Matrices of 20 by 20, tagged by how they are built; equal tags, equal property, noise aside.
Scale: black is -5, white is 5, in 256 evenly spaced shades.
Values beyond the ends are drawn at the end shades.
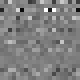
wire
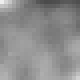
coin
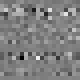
wire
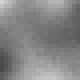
coin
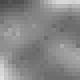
coin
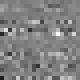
wire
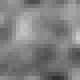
coin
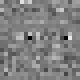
wire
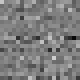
wire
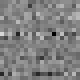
wire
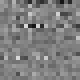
wire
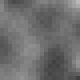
coin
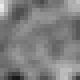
coin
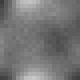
coin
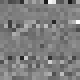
wire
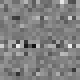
wire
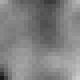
coin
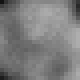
coin
